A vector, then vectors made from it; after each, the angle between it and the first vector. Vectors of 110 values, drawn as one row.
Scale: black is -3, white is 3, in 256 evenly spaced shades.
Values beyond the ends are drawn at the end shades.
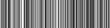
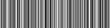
partly aligned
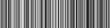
nearly parallel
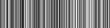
nearly opposite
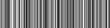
partly aligned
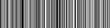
nearly opposite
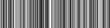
orthogonal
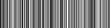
orthogonal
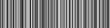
partly opposed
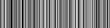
partly opposed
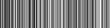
orthogonal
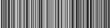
partly aligned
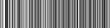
orthogonal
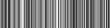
nearly parallel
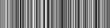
partly opposed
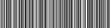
orthogonal
